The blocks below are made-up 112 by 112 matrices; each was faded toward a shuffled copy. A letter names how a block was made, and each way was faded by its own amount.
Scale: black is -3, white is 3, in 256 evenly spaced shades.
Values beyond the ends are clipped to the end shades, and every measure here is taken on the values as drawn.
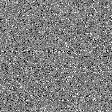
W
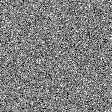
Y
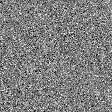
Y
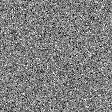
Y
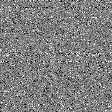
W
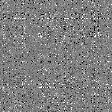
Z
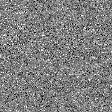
W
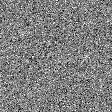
Y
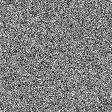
Y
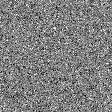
Y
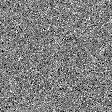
Y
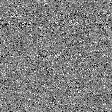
W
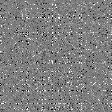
Z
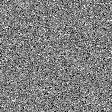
Y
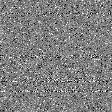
W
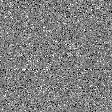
W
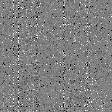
Z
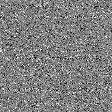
W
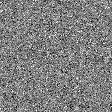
Y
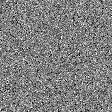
Y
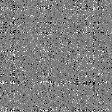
Z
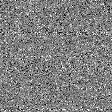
W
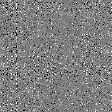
Z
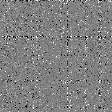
Z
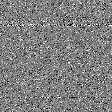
W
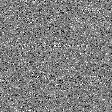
W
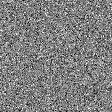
Y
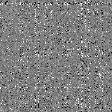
Z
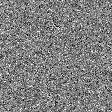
Y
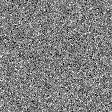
Y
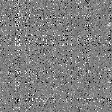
Z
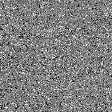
W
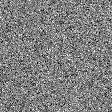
Y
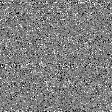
W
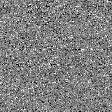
W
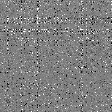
Z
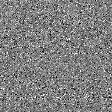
W
